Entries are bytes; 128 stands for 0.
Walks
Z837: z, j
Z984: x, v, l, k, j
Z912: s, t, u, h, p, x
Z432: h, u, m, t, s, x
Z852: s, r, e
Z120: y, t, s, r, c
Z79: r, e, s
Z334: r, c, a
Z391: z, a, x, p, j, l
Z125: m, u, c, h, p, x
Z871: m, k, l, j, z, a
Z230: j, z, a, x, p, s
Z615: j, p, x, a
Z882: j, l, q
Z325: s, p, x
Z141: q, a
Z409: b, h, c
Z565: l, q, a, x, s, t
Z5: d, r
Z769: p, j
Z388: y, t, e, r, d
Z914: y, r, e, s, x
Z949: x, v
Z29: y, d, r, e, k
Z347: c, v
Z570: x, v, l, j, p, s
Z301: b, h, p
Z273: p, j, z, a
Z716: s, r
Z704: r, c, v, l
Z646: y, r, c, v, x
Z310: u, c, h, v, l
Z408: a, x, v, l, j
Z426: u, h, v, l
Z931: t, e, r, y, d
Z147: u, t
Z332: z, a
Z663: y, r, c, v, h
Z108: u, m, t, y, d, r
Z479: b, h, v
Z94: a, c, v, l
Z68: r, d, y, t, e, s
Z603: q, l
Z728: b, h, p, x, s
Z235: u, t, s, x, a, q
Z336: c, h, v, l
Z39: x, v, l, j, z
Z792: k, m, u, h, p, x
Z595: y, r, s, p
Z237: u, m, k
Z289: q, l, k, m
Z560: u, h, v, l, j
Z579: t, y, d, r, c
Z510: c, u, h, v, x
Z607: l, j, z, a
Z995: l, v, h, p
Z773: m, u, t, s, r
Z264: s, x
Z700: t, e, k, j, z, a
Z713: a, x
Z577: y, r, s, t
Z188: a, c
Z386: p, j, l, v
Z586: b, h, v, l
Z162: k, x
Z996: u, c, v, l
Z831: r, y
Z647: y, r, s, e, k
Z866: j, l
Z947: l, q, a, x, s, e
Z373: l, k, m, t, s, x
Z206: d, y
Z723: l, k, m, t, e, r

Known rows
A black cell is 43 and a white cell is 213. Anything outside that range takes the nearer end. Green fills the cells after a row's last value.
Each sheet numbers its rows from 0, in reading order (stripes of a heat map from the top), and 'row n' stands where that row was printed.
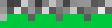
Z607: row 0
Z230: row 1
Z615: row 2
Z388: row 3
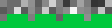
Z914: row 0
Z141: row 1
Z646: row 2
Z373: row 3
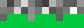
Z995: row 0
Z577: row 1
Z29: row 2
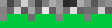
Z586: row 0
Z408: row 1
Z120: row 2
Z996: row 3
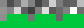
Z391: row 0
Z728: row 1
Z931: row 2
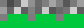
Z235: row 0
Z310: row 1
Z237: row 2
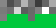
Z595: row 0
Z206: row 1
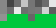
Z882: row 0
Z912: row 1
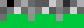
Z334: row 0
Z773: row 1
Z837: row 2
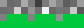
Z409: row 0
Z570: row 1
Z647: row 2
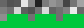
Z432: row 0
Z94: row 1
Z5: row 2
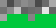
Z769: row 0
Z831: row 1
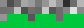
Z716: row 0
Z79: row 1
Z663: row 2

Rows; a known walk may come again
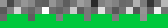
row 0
Z347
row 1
Z29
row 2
Z237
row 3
Z704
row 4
Z914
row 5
Z39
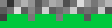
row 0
Z325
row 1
Z336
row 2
Z479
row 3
Z79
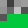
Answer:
Z713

